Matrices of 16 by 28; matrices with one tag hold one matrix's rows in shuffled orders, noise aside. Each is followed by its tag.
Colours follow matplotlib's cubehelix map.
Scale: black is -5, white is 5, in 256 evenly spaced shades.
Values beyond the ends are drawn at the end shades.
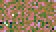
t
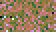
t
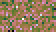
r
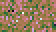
r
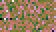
t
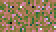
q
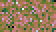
r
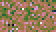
r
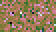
q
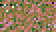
t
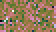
t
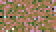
t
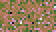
q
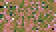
t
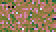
r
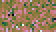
r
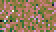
t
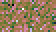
r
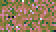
r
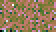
t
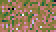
r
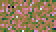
r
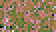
t
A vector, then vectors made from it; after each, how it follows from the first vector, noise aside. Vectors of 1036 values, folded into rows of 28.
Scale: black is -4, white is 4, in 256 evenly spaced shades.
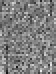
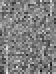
negated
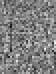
wrapped around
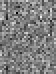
wrapped around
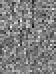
wrapped around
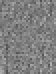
shrunk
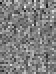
wrapped around
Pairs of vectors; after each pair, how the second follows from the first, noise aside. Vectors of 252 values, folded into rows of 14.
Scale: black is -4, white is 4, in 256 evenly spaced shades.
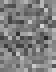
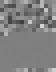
partly zeroed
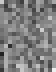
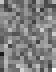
copied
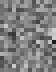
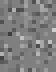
partly zeroed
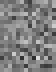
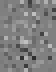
partly zeroed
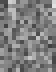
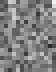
copied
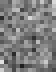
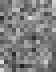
copied
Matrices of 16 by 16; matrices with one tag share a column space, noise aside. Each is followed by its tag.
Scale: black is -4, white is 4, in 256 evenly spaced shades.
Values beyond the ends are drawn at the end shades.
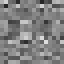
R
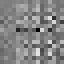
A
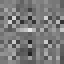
A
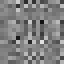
R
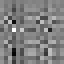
A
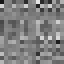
R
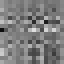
A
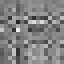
A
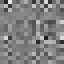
R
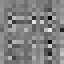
A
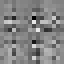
A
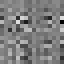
A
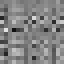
A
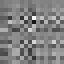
A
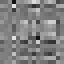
R
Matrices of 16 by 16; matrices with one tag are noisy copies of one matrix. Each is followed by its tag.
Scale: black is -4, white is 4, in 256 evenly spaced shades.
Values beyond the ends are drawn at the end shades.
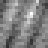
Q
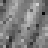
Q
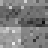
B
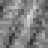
Q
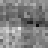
B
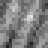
Q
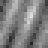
Q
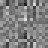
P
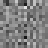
P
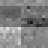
B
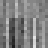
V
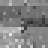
B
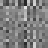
P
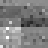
B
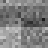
B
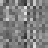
P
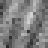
Q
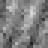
Q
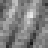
Q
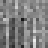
V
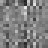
P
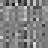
P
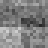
B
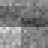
B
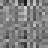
P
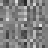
P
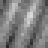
Q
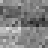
B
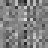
P
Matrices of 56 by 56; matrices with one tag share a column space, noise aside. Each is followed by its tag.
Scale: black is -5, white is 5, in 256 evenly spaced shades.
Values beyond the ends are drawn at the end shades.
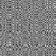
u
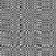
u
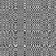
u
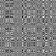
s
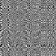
u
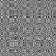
s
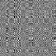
s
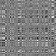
s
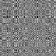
s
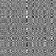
s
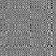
u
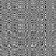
u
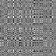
s
